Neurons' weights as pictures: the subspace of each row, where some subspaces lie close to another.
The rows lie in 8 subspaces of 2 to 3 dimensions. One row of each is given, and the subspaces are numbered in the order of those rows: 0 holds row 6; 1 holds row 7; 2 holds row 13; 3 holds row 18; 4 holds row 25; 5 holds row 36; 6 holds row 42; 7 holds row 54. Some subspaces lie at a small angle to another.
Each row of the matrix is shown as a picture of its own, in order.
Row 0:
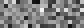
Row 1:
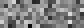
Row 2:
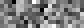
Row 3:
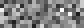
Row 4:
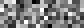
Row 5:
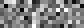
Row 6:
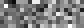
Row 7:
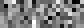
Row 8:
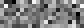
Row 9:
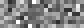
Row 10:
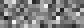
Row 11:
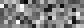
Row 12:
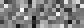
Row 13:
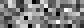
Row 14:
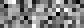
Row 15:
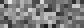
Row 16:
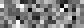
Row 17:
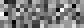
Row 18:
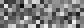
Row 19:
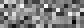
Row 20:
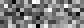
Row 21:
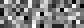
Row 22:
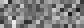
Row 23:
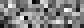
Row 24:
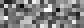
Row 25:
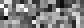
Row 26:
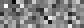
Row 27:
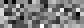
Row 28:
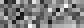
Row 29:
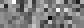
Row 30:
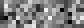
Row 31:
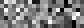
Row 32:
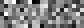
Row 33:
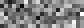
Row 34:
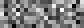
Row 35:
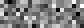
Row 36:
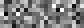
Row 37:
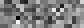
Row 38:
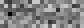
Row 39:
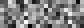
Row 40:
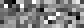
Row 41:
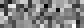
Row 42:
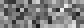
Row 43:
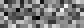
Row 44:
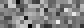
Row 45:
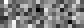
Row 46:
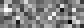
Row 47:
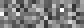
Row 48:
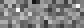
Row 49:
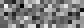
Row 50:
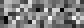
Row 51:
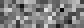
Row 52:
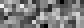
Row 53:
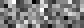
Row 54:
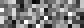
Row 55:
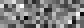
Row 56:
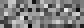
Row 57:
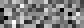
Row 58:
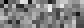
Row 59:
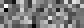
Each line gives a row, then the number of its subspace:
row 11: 4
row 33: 3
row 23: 2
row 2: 7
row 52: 4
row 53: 7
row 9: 2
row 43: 3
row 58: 4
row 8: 5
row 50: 6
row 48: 6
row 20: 6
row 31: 6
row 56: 2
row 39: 2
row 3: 7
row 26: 5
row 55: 3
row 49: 3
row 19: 3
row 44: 2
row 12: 1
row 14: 1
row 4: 7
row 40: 5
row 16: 3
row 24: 4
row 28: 6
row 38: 4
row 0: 0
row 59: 1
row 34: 5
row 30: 6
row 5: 1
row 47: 5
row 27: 7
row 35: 5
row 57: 7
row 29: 1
